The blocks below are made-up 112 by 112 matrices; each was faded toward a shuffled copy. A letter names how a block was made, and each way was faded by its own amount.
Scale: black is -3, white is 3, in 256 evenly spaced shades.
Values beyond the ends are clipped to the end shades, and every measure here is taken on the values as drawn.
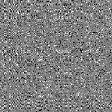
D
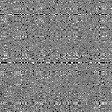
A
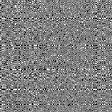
A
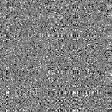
D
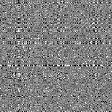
A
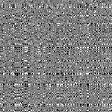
A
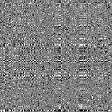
A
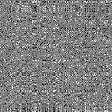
D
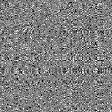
D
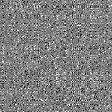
D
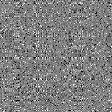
D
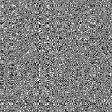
D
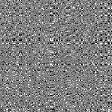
A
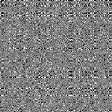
A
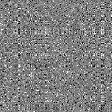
D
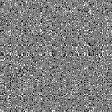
D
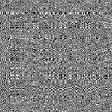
A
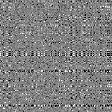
A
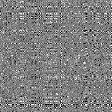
A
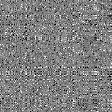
D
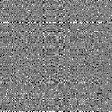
A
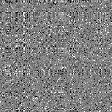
D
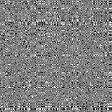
A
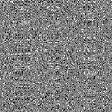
D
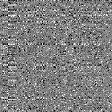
D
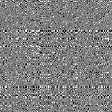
A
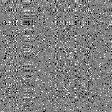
D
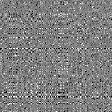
A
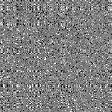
D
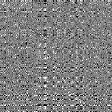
A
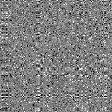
D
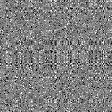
D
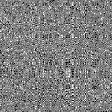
D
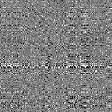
A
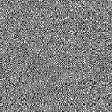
D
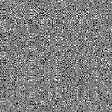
D
